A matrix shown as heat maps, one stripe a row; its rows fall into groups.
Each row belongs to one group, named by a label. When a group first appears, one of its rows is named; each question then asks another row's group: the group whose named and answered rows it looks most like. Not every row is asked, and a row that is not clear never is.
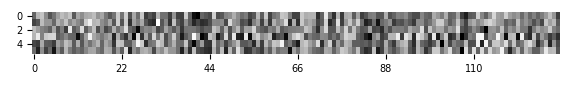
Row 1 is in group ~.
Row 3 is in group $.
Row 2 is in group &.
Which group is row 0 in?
~
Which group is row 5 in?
~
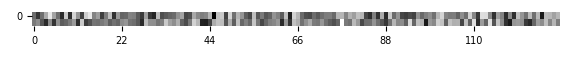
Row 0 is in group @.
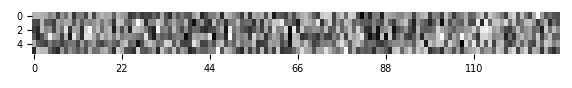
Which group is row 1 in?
~
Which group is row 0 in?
$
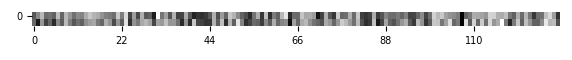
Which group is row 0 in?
~
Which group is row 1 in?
~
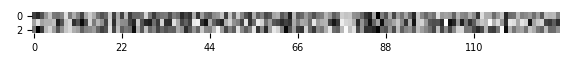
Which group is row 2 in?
@
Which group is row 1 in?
$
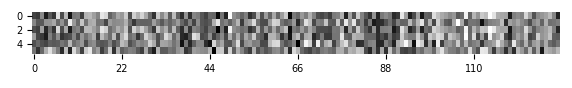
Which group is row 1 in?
&
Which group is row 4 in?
&
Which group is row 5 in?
@
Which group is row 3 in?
&
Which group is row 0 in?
~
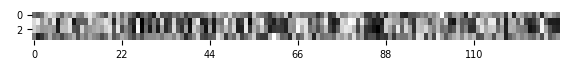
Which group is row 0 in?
@
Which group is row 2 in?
$
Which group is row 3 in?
&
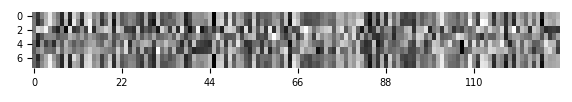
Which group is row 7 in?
@
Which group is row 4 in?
~
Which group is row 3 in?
&
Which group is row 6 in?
@
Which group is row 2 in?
$
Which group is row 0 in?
@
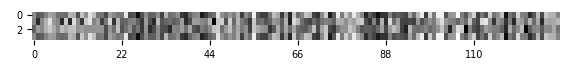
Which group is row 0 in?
&
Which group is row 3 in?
&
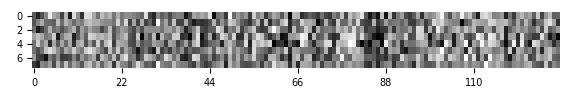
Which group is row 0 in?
@
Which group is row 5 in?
@
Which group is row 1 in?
~
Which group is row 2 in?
&
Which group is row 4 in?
$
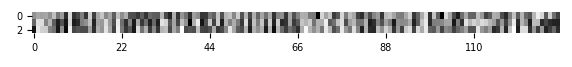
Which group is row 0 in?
$
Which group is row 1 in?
$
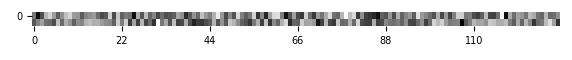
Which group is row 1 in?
~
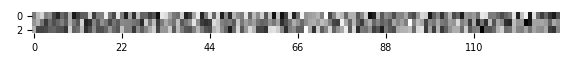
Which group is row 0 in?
$
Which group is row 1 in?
&
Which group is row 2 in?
&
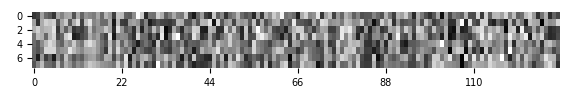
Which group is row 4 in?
@
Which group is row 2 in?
$
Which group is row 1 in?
@
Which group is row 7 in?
~
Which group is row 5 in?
@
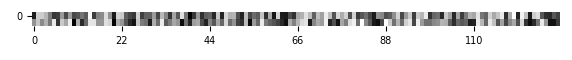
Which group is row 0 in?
$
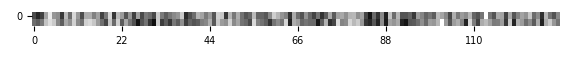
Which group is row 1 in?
@
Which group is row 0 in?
@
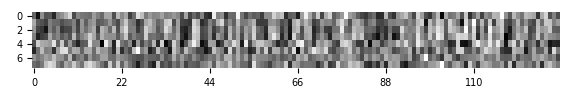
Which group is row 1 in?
&
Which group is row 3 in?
&
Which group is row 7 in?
@
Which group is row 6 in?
$
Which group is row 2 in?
&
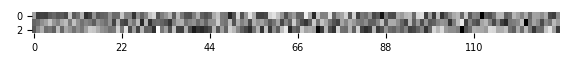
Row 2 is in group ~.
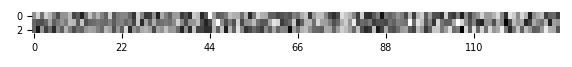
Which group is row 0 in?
$
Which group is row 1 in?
&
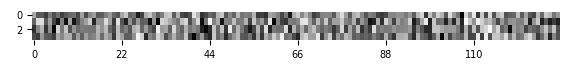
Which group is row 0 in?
&
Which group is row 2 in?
~
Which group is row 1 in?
$
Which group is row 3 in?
~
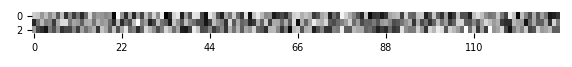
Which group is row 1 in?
~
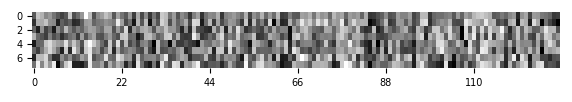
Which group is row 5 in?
@
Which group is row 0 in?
$
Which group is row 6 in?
$
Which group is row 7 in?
$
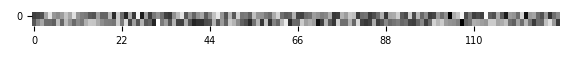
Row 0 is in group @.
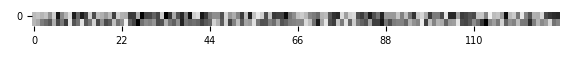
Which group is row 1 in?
&
